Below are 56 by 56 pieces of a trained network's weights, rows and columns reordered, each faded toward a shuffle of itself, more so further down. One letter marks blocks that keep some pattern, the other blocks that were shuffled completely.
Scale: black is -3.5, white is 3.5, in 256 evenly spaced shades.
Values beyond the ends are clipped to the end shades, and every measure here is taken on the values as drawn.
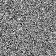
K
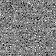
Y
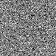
Y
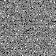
Y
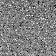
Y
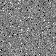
K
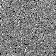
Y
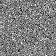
K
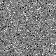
K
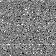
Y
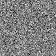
K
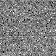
Y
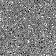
K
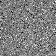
K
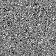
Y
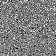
K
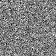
K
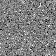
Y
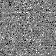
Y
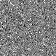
K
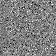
K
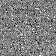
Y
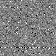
Y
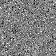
K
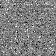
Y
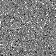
K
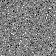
K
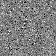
Y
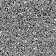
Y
